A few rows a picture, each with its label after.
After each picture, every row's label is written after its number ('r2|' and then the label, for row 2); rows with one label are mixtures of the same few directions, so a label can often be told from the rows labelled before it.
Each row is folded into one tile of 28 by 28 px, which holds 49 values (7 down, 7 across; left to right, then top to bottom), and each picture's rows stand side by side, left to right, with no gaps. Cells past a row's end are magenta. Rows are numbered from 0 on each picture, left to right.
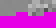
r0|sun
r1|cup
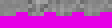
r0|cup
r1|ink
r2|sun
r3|sun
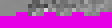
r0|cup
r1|cup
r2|cup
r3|ink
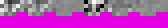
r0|ink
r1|ink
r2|ink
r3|ink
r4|cup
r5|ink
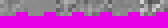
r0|ink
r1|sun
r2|ink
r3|sun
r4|cup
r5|ink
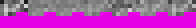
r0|sun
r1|cup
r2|cup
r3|sun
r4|cup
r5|ink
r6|sun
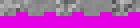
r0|cup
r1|ink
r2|ink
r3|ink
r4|ink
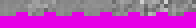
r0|sun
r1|cup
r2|sun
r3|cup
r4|ink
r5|sun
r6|sun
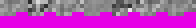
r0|ink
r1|ink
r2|sun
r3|ink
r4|cup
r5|ink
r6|sun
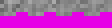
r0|ink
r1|sun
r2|sun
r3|ink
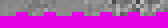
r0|sun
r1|cup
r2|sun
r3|sun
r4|sun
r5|ink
